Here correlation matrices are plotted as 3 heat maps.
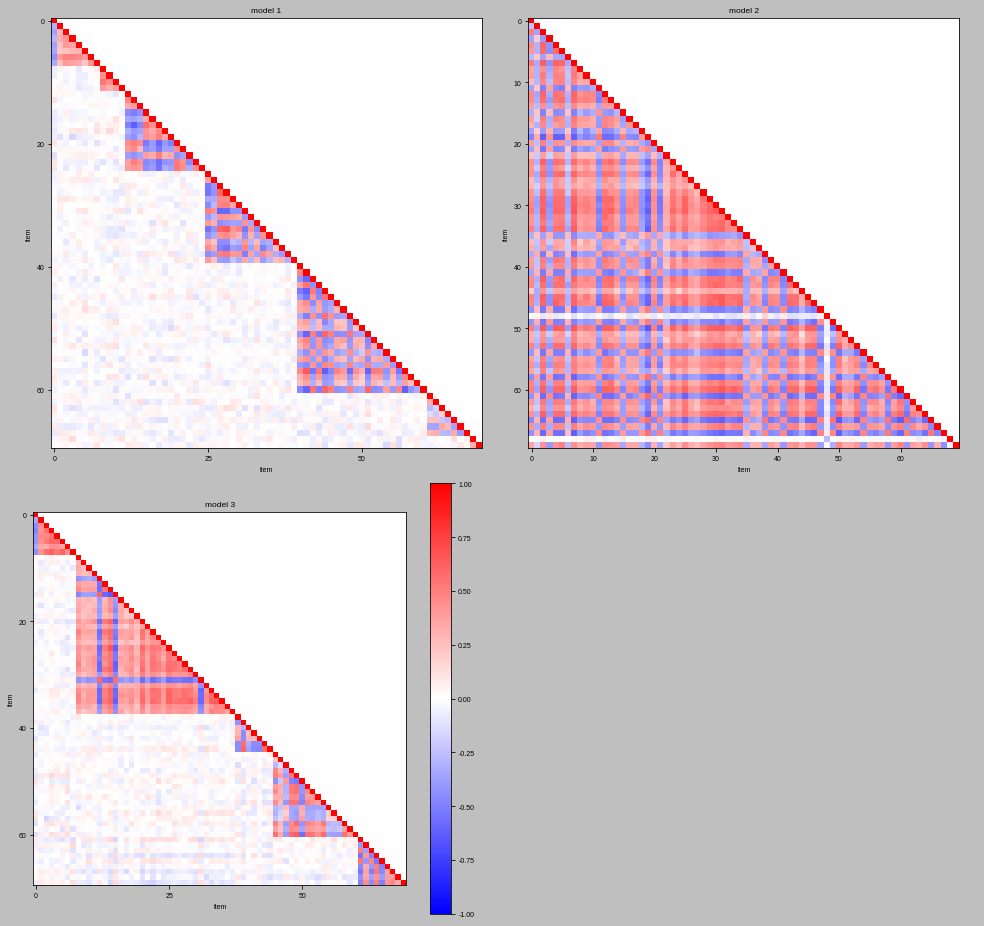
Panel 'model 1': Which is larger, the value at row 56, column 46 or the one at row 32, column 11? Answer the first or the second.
the second
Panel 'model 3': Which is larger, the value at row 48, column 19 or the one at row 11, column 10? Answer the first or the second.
the second
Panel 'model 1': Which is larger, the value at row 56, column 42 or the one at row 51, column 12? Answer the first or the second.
the first
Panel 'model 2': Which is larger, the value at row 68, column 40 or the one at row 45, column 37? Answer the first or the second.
the second
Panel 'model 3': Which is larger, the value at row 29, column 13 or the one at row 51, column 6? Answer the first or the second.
the first
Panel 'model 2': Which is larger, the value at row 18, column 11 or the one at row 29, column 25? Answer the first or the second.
the second
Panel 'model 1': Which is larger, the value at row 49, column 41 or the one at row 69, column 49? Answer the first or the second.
the first
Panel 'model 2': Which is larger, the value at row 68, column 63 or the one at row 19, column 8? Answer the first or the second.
the first
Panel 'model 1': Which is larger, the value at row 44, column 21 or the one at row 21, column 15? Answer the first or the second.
the first
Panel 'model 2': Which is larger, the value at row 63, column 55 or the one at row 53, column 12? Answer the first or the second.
the second
